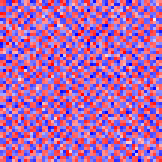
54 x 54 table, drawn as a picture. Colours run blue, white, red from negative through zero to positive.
Odd rows or columns: none. Average level on the scale: 50%. Seam: none. Grain: checkered. Slope: none. Histogram: two levels.
